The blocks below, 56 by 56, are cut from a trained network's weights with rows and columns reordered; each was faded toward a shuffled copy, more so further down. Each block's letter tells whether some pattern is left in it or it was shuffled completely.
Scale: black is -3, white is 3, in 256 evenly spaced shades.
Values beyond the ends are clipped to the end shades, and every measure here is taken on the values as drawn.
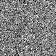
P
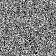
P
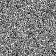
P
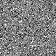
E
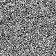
P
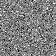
P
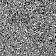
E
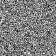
E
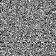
E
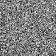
E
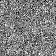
E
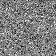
P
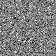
P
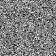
E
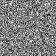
E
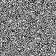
E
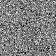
P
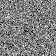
P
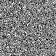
P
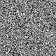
E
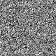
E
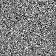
P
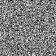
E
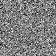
P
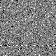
E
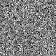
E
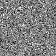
E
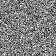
P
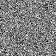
E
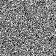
P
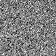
P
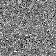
P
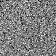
P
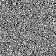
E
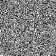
E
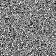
P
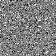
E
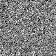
P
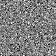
E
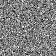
P
